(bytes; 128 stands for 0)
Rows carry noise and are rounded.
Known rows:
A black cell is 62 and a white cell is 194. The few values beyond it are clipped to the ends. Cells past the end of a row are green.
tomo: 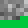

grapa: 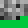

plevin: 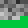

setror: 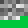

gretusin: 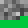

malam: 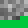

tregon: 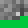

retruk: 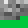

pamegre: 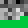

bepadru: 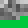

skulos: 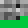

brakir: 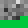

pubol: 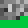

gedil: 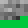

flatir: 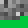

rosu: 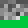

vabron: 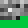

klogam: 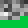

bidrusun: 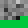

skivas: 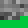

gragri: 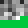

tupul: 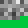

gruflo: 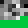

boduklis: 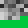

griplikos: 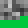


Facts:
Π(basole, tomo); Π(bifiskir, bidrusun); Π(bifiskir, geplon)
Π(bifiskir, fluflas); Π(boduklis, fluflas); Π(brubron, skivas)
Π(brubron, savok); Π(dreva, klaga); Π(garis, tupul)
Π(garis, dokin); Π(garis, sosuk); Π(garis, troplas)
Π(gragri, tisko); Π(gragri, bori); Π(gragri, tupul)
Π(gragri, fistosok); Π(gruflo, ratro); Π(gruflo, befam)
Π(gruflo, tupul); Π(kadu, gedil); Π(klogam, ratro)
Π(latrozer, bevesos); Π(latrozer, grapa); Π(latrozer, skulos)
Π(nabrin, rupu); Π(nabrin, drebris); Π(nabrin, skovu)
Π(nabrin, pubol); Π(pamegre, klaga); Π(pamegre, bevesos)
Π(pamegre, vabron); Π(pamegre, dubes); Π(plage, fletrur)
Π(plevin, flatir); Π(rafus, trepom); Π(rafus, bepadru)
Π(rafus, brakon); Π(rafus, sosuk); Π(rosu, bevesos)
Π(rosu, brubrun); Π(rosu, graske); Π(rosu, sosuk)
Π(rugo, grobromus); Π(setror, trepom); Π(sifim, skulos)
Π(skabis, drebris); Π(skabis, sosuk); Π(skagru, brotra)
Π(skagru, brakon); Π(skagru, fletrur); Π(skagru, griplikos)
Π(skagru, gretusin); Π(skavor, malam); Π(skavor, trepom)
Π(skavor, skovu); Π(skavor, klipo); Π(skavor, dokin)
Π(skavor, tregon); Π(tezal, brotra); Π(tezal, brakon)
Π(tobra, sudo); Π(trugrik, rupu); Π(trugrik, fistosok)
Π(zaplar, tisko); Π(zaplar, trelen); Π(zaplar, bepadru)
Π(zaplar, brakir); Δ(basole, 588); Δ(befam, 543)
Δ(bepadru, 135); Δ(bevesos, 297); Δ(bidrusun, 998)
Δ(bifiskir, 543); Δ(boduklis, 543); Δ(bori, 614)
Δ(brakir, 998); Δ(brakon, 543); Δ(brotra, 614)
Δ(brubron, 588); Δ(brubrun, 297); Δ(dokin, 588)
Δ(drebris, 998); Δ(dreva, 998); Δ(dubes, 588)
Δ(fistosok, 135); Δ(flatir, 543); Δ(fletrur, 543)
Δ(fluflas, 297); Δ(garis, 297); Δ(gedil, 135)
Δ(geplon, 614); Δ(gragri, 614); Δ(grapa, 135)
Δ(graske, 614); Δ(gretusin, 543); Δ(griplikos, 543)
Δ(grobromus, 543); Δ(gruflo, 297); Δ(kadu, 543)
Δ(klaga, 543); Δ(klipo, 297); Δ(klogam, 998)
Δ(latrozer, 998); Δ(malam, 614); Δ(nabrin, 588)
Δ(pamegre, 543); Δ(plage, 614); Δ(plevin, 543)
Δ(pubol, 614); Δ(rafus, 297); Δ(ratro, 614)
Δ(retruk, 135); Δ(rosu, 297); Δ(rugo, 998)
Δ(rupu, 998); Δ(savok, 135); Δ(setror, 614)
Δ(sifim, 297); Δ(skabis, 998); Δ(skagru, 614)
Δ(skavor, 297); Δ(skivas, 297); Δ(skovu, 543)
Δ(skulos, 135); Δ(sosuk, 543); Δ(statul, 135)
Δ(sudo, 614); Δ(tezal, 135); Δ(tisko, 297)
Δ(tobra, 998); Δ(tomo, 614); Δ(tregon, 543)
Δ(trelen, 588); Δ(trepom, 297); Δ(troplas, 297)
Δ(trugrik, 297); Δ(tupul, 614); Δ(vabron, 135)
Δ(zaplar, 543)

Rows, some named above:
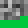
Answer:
klaga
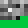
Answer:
vabron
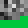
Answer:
dubes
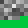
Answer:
dokin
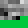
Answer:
brotra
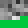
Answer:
basole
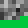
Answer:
trepom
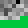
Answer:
plage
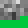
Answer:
fistosok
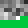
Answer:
skabis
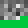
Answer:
skavor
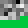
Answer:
skagru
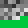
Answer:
sifim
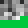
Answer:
gragri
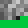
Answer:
bori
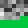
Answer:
dreva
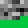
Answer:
brakon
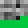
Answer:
skulos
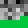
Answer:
pamegre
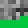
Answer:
sosuk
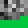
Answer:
dubes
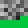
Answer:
rupu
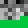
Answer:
pamegre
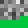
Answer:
tupul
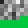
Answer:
ratro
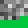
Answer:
graske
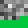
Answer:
graske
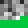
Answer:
gragri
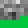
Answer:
fistosok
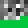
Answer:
rafus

